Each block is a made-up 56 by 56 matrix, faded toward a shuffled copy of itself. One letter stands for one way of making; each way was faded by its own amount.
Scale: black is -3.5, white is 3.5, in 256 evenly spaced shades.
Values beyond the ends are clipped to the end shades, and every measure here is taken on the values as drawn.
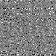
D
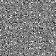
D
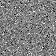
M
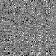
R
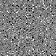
R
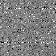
D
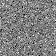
M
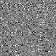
D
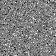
M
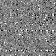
D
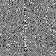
R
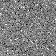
M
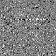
D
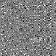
R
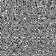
D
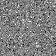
M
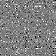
R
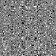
R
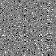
R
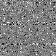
D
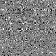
D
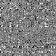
D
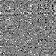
R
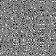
R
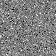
M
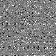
R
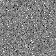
M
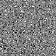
D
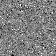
M
